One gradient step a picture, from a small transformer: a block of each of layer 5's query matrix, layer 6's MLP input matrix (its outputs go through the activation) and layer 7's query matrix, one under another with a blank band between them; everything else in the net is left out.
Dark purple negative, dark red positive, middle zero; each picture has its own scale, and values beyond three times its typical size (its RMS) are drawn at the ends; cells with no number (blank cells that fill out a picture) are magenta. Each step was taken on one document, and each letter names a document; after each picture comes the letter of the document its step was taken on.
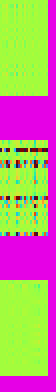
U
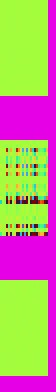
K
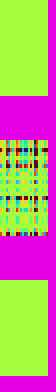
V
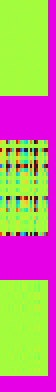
V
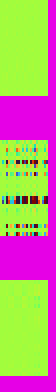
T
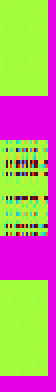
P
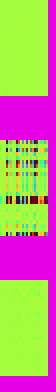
K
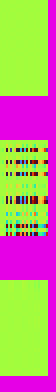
P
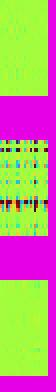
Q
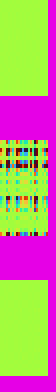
V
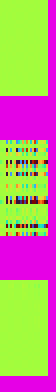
P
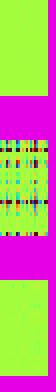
Q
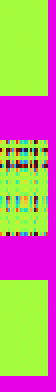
V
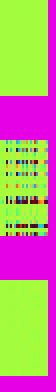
P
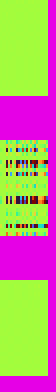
P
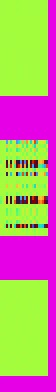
P
